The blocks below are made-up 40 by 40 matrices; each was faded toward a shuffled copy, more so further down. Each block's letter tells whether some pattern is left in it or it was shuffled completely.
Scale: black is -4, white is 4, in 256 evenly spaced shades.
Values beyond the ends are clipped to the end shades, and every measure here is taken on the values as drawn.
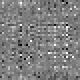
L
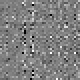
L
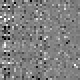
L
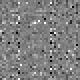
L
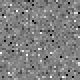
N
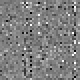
L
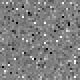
N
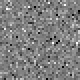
N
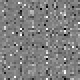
L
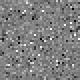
N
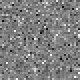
N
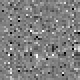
L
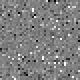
N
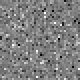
N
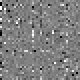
L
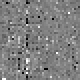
L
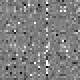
L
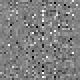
L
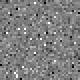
N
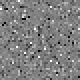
N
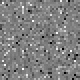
N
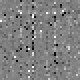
L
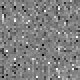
L
